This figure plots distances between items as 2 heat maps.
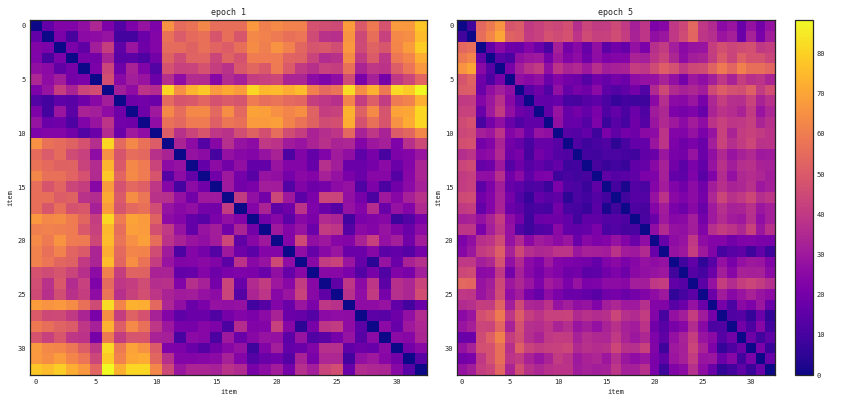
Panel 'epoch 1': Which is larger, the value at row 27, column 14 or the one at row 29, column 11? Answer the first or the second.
the second
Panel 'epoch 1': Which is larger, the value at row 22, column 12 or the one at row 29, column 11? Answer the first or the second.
the second
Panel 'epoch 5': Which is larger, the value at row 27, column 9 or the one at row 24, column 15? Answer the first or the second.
the first
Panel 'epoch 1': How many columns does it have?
33
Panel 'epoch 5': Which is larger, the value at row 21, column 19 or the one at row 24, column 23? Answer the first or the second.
the first
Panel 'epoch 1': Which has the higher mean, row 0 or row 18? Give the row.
0
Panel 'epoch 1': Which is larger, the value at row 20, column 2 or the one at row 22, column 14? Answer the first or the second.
the first
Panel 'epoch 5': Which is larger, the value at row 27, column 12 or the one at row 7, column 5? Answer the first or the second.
the first
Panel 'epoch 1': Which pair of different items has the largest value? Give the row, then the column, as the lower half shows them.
32, 6
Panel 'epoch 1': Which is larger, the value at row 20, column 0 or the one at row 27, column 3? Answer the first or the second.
the first
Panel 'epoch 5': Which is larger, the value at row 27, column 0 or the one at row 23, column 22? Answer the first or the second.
the first
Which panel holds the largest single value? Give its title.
epoch 1
